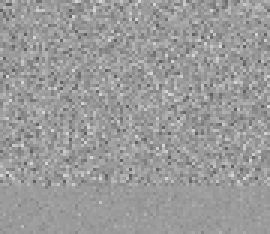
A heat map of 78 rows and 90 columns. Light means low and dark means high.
Overall the values sit about 40% of the way up the scale. The texture is fine-grained noise. The halves do not mirror each other. The bottom part is calmer, past a seam about 80% of the way down.
